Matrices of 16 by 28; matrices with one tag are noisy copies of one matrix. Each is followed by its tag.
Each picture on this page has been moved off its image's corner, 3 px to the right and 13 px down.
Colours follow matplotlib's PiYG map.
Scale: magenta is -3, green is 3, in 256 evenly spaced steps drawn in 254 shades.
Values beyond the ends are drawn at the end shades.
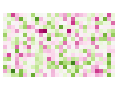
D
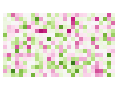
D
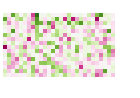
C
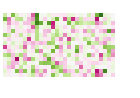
C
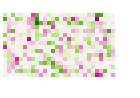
C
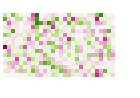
C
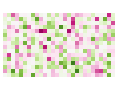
D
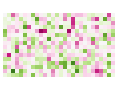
D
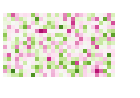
D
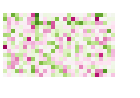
C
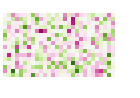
D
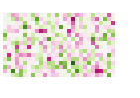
D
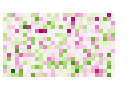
D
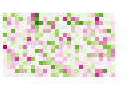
C
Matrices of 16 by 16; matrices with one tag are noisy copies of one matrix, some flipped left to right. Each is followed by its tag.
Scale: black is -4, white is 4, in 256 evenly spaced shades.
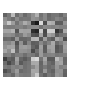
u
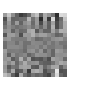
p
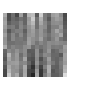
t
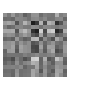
u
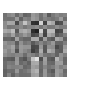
u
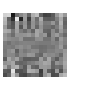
p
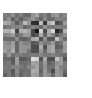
u
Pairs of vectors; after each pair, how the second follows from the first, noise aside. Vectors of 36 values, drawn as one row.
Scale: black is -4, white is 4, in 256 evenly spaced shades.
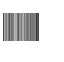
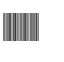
shuffled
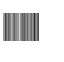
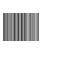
wrapped around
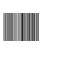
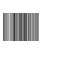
wrapped around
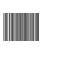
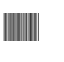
wrapped around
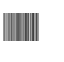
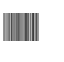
copied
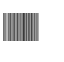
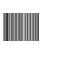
negated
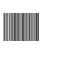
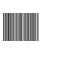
negated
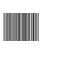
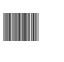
copied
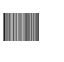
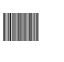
shuffled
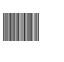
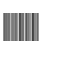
negated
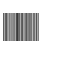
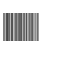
wrapped around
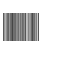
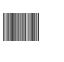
copied
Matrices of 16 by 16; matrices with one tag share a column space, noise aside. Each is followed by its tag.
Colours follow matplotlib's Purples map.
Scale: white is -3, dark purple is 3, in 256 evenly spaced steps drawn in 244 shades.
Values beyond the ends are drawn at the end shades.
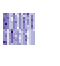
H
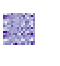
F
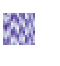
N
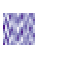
N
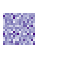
F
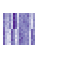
H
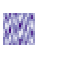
N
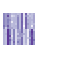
H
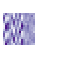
N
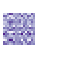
F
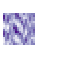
N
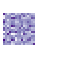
F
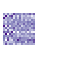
F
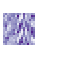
N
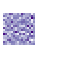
F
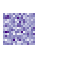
F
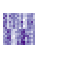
H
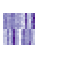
H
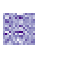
F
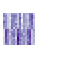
H
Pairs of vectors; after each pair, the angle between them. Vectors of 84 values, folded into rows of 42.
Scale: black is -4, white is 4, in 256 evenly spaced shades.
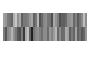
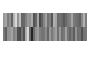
nearly parallel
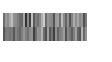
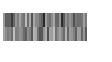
nearly opposite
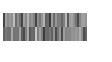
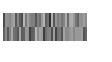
nearly parallel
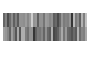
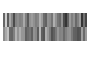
orthogonal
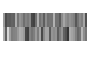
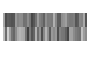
nearly parallel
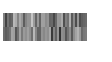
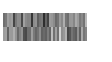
partly opposed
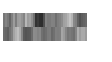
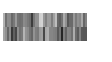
partly opposed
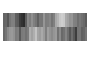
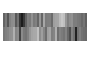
nearly parallel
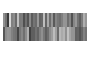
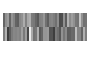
partly opposed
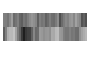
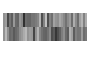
partly opposed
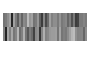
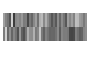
nearly opposite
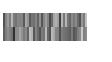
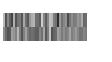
partly opposed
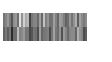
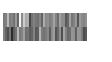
nearly parallel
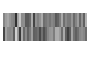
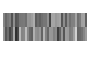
partly opposed
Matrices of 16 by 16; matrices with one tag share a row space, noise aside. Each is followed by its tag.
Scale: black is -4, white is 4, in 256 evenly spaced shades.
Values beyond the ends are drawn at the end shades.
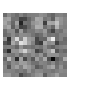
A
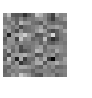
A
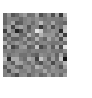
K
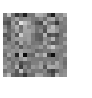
A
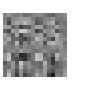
A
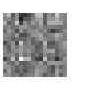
A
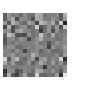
K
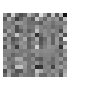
K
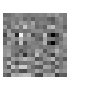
A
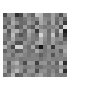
K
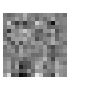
A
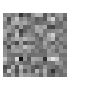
A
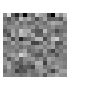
A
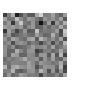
K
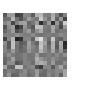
K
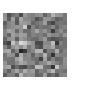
A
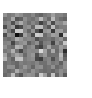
K
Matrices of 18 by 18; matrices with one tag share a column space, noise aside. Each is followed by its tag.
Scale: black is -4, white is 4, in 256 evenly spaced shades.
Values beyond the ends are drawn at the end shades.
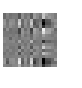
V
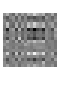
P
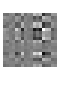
P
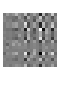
P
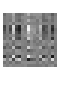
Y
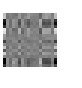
V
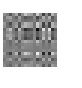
P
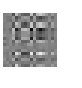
P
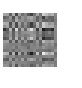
P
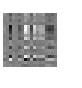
Y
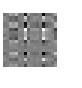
P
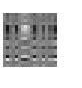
Y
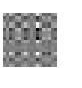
P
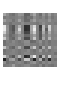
Y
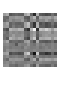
P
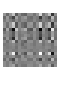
P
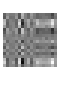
V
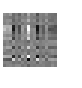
Y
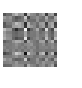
P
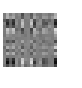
V
